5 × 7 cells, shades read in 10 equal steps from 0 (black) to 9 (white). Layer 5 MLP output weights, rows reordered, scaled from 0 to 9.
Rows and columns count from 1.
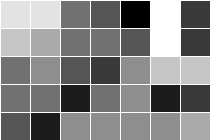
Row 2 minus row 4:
3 2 3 0 -2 8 0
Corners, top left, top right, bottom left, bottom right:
8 2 3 6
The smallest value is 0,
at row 1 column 5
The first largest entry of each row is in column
6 6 6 5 7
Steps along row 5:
down up same same same up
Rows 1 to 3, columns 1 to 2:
8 8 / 7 6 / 4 5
